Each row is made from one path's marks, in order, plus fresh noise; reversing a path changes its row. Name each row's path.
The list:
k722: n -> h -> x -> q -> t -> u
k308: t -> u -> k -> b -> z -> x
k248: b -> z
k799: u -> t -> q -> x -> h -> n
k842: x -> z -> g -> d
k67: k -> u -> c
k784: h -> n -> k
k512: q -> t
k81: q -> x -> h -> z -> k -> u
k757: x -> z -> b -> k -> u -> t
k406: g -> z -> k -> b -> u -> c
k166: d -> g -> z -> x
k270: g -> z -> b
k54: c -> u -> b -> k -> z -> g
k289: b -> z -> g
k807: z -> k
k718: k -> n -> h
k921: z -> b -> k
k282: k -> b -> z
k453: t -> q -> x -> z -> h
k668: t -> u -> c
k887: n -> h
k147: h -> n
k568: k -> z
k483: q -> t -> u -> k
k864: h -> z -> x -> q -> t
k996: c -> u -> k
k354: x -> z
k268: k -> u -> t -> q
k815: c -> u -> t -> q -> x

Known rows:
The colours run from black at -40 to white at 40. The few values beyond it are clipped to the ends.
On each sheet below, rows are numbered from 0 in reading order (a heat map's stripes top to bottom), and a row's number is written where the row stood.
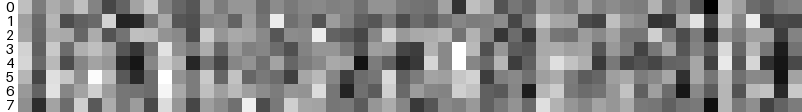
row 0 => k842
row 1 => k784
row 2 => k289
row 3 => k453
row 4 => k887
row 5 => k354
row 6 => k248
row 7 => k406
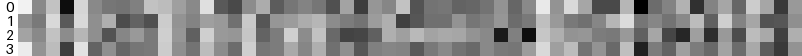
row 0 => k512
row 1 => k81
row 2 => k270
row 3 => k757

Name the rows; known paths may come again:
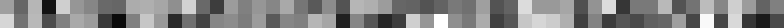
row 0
k268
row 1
k887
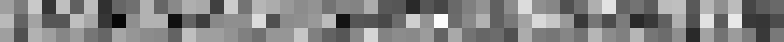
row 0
k483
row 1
k147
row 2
k54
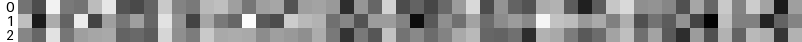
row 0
k568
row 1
k668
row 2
k282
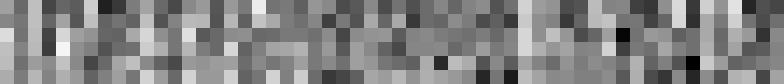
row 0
k784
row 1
k921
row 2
k864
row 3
k722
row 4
k842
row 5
k270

